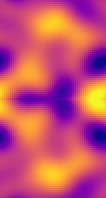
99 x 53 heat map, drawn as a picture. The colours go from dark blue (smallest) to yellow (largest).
Slope: none. Mirror symmetry: top to bottom. Lone odd cells: none.
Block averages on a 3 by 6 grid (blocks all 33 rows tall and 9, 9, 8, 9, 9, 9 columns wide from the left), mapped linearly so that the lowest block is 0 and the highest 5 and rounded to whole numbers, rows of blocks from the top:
245531
543024
245531
